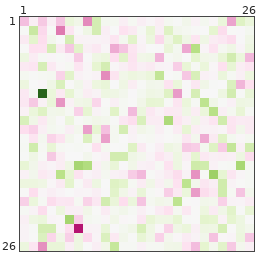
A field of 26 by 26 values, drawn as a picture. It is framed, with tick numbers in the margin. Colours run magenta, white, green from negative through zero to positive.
There is no seam. No overall slope runs across the table. No regular stripes run through it. A few values lie far out on both sides of the bulk. Overall the values sit about 50% of the way up the scale. Fine speckle covers the field. The halves do not mirror each other.
